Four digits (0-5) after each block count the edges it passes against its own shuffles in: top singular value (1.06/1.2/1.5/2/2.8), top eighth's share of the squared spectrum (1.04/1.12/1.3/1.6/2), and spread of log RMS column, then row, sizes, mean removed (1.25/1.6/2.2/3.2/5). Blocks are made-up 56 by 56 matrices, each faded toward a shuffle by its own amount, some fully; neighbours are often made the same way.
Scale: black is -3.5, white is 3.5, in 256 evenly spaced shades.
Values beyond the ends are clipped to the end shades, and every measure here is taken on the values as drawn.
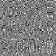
4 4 2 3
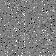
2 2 1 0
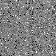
2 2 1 0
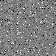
1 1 0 0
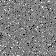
0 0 0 0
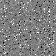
2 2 1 0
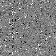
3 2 1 0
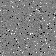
1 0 0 0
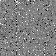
2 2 1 0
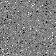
1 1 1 0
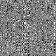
3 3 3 1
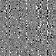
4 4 3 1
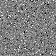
0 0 0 0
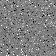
0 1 0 0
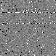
3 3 0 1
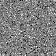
2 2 0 0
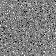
1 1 0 0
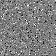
0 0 0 0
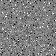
0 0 0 0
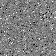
1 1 0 0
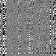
4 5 4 0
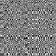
5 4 3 3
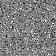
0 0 0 0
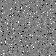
1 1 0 0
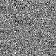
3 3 1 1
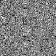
3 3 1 1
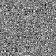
3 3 1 1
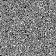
2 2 1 0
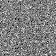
1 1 0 0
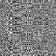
4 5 3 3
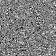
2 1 0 0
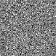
3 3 1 1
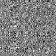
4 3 2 2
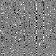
4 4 2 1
